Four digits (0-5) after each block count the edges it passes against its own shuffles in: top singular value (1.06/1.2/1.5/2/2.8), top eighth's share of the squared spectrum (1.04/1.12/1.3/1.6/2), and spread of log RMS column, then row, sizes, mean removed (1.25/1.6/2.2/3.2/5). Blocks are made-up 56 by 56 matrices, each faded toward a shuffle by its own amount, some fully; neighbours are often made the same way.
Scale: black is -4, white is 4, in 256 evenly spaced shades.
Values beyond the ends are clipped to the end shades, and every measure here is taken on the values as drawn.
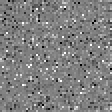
2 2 0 0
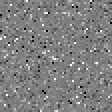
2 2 0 0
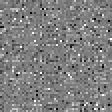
3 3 1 1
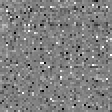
3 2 1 0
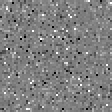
1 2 0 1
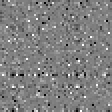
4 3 1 1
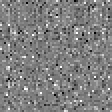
4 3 1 1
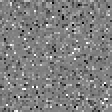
3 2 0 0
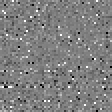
3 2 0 1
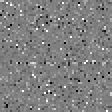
2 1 0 1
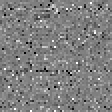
3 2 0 1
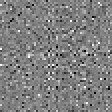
4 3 1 2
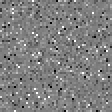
0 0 0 0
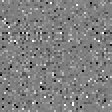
3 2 0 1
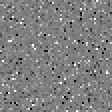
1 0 0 0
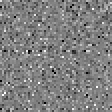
3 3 1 1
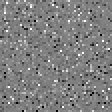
0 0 0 0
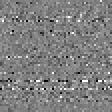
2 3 0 3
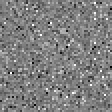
0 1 0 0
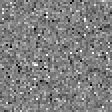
0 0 0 0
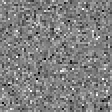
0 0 0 0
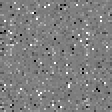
2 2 0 1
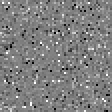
1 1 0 0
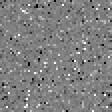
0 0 0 1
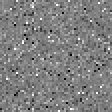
2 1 0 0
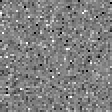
2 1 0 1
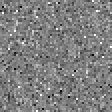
1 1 0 0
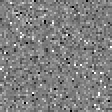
1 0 0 0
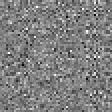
4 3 2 1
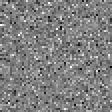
1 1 0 0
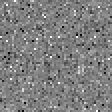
1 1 0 0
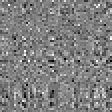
4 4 2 2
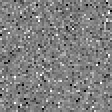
1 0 0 0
